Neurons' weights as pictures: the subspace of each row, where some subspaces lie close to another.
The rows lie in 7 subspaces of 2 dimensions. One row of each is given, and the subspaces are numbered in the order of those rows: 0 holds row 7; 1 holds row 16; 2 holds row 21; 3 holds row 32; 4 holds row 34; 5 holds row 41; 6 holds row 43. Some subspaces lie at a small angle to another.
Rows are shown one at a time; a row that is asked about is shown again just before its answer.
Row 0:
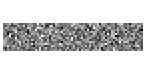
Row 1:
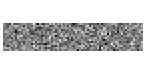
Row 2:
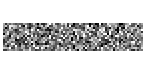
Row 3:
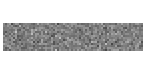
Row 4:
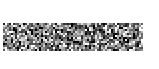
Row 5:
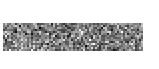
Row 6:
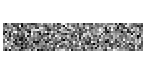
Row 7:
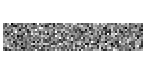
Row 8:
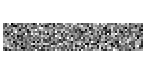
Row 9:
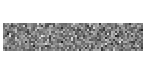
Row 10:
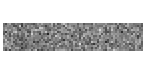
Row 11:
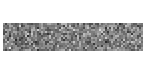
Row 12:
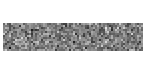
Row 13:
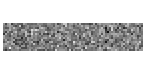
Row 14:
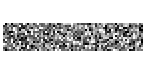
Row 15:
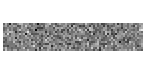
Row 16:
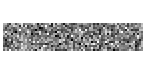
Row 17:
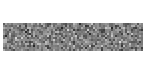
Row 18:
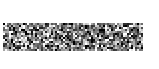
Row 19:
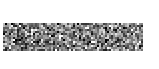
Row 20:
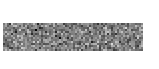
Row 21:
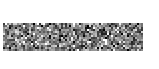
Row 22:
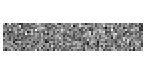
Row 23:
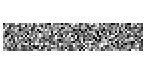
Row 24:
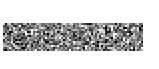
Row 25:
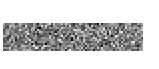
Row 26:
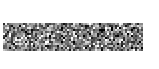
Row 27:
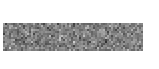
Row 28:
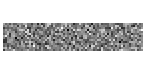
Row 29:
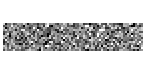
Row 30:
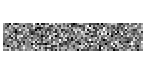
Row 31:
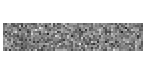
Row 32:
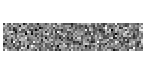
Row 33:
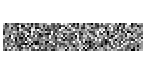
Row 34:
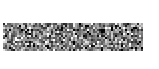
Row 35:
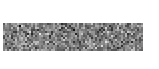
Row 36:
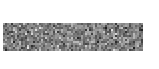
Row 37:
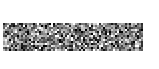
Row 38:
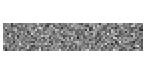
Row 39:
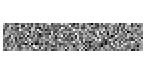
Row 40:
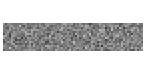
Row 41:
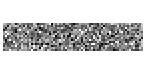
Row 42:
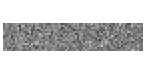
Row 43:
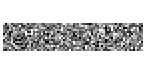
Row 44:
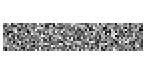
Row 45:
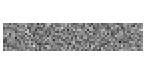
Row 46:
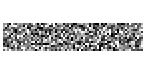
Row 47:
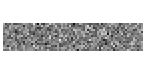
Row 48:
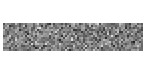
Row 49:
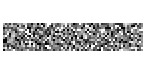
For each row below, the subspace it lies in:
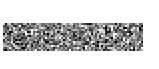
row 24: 6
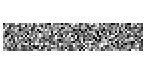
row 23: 5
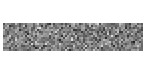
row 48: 1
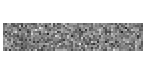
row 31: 1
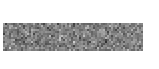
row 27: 2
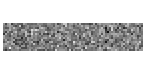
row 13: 0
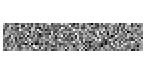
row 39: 5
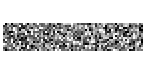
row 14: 3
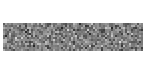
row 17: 4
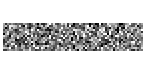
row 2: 0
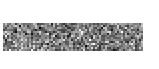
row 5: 5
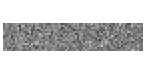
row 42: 5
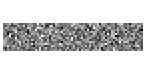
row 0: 6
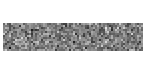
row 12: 0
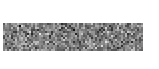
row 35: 5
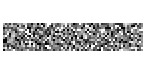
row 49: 4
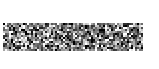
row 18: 3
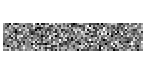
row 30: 2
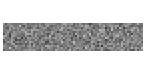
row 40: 6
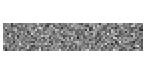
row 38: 3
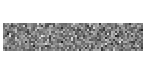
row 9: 6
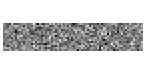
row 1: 2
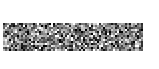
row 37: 1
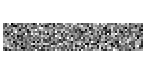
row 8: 0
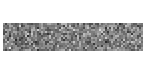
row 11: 1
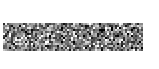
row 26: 6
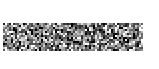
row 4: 3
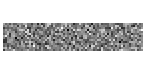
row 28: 4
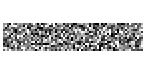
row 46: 0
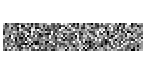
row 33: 5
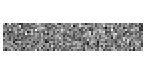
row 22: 4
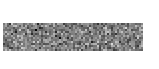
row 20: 0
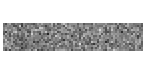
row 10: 1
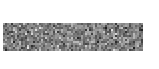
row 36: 3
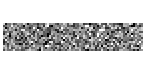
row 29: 3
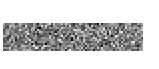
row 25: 1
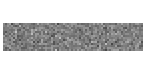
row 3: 2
